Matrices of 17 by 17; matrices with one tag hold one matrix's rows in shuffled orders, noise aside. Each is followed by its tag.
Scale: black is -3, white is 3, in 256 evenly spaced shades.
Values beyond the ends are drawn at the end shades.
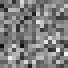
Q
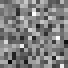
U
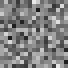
U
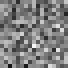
U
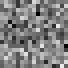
U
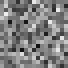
U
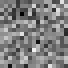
U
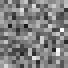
U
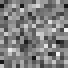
Q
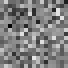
U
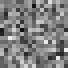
Q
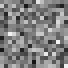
Q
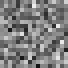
U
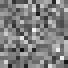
U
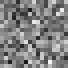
U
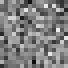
Q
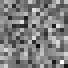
U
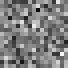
U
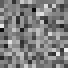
Q
